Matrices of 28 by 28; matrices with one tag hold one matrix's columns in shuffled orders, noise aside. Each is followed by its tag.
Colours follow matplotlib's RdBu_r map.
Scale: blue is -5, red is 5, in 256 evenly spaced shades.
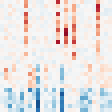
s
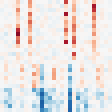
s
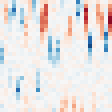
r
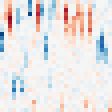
r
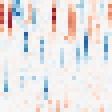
r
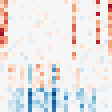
s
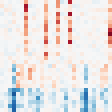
s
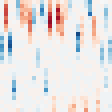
r
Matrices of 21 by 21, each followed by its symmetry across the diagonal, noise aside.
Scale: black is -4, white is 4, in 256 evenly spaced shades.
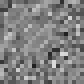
symmetric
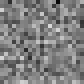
antisymmetric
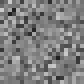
symmetric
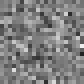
antisymmetric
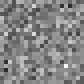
symmetric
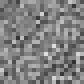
symmetric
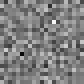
antisymmetric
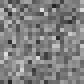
antisymmetric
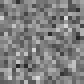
antisymmetric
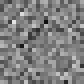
symmetric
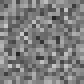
symmetric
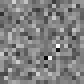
antisymmetric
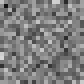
symmetric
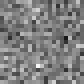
antisymmetric
